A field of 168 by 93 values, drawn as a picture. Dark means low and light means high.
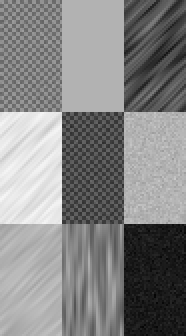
The table splits into 3 rows of 3 panels. Panel 1,1: middling, checkered. Panel 1,2: high, flat. Panel 1,3: low, slanting up to the right. Panel 2,1: very high, slanting up to the right, faint in contrast. Panel 2,2: low, checkered. Panel 2,3: high, fine-grained, faint in contrast. Panel 3,1: high, slanting up to the right, faint in contrast. Panel 3,2: middling, streaked downward. Panel 3,3: very low, fine-grained, faint in contrast.
